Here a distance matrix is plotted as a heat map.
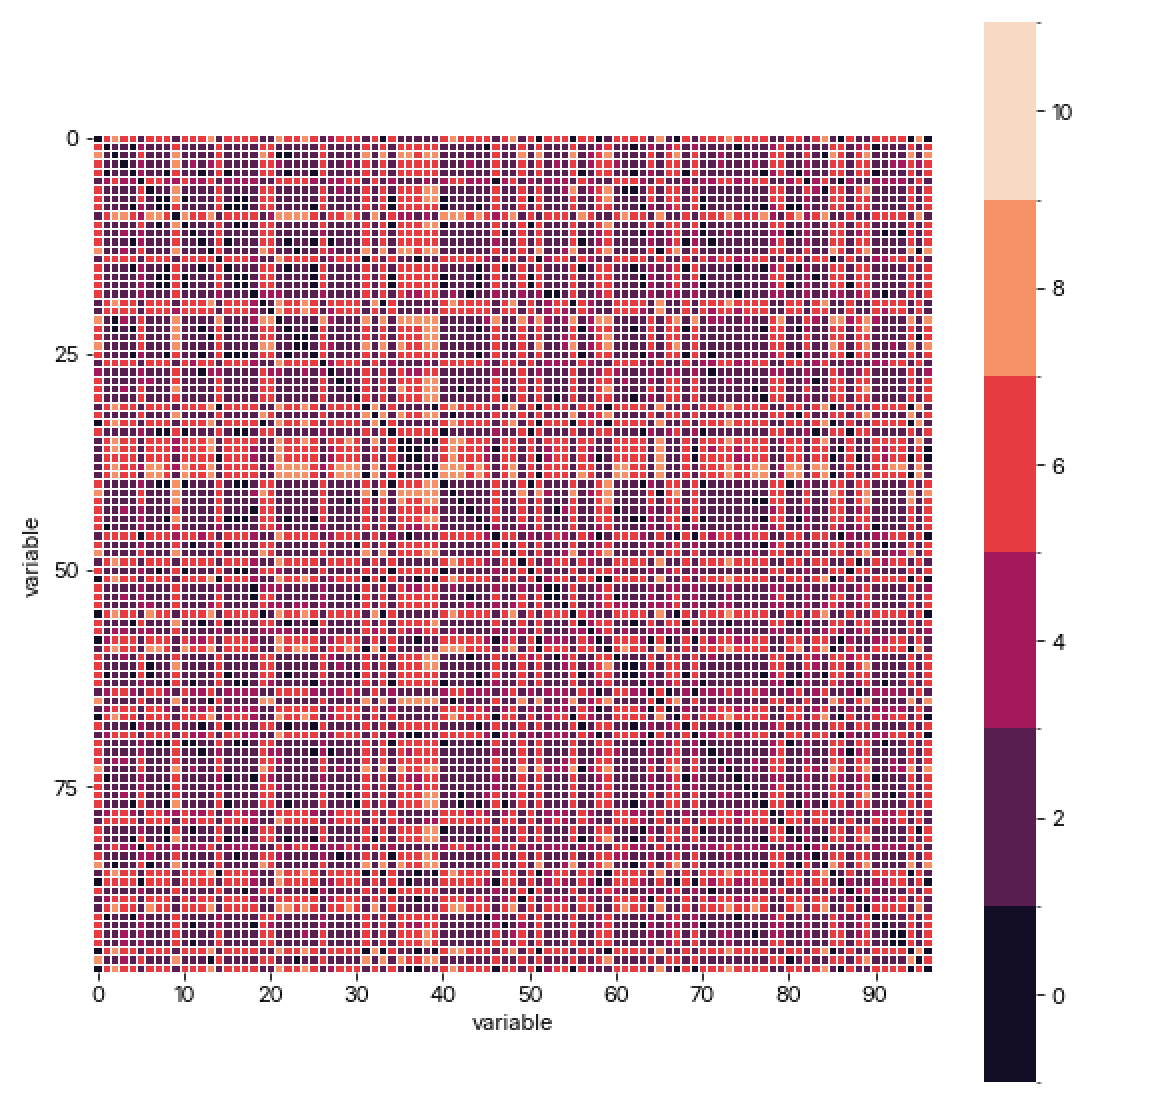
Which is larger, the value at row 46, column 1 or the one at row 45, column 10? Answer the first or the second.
the first
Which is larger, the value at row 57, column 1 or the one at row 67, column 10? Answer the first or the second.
the second
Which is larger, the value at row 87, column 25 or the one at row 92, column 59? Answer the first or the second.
the second
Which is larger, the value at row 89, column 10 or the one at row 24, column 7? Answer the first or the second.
the first
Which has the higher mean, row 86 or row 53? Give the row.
86
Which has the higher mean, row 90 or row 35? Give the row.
35
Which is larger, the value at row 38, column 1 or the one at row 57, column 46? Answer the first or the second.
the first
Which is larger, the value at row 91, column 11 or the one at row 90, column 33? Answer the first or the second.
the second
